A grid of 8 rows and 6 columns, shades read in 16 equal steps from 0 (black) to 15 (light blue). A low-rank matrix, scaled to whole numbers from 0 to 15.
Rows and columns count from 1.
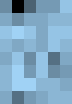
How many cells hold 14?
9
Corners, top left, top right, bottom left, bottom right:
10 14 12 13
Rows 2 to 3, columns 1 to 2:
12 10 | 14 15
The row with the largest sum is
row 3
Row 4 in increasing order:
12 12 13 13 13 14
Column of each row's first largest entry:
6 5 2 5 2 2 2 5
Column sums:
99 89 93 100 96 102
